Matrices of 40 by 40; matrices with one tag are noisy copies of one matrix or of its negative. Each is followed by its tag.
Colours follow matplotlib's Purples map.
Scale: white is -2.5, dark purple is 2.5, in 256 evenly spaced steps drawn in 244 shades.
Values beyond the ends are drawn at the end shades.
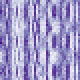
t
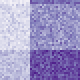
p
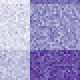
p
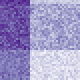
p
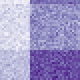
p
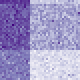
p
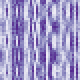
t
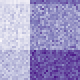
p
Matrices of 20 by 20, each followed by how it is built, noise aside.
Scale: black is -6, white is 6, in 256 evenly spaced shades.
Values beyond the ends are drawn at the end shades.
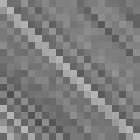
Toeplitz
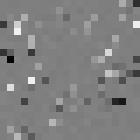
sparse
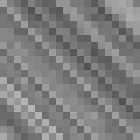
Toeplitz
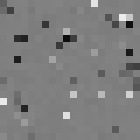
sparse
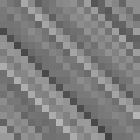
Toeplitz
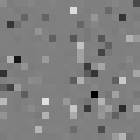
sparse
